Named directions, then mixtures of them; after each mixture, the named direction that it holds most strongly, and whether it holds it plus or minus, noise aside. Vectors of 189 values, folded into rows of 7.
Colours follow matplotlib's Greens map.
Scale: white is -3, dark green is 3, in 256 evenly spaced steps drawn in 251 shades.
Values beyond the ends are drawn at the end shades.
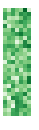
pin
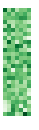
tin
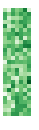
pin, plus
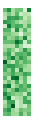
pin, minus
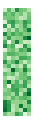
tin, minus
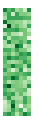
tin, plus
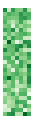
tin, plus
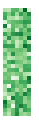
pin, plus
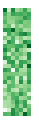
tin, plus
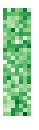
pin, plus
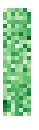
tin, minus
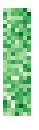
pin, plus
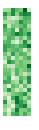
pin, plus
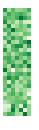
tin, plus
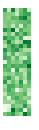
tin, plus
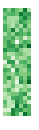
pin, plus
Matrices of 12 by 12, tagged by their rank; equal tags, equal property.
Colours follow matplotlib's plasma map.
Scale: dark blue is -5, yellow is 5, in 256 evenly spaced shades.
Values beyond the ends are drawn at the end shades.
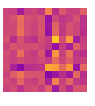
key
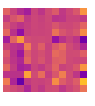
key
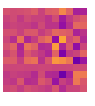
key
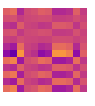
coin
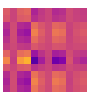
coin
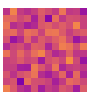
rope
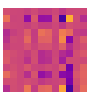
key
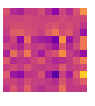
key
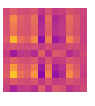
coin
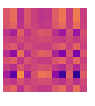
coin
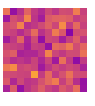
rope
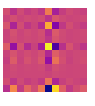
coin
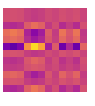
coin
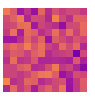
rope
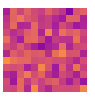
rope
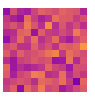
rope
